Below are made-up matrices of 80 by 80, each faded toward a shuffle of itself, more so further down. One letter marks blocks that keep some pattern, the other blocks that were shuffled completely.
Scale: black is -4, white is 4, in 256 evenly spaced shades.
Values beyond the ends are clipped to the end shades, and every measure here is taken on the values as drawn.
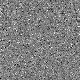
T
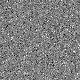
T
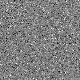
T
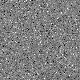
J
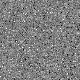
T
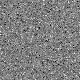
J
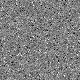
J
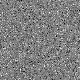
T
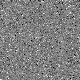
T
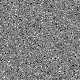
T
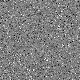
J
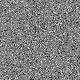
J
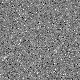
J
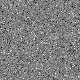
T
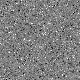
J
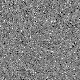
T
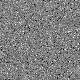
J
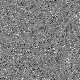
J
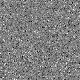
T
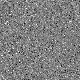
T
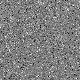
J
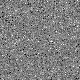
J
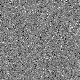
T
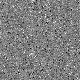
T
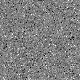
T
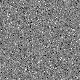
J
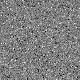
J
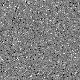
T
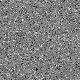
T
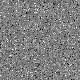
T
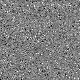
T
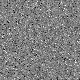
J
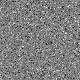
T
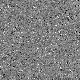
T
